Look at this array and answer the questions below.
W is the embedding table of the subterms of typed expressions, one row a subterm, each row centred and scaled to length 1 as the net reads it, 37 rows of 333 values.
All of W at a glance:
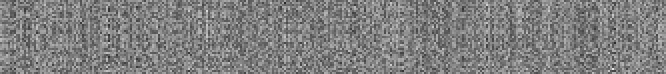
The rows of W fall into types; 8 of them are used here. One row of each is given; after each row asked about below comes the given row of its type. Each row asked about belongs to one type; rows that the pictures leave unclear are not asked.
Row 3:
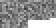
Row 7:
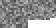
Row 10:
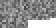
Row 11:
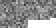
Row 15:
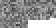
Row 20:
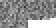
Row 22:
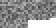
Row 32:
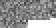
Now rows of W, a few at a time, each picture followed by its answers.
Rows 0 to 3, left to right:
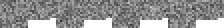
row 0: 11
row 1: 3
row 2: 7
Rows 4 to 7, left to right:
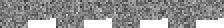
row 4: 32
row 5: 11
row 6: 15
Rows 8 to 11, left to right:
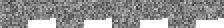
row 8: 15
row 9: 22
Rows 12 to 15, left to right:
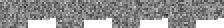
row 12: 20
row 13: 10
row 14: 10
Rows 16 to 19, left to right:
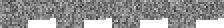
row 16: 15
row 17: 20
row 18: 10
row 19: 3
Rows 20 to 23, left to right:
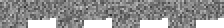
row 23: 22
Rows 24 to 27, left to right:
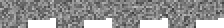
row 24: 20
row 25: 11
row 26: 15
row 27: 20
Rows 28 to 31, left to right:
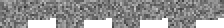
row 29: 3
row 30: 7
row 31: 32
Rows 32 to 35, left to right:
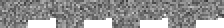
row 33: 3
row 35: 15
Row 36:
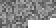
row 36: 11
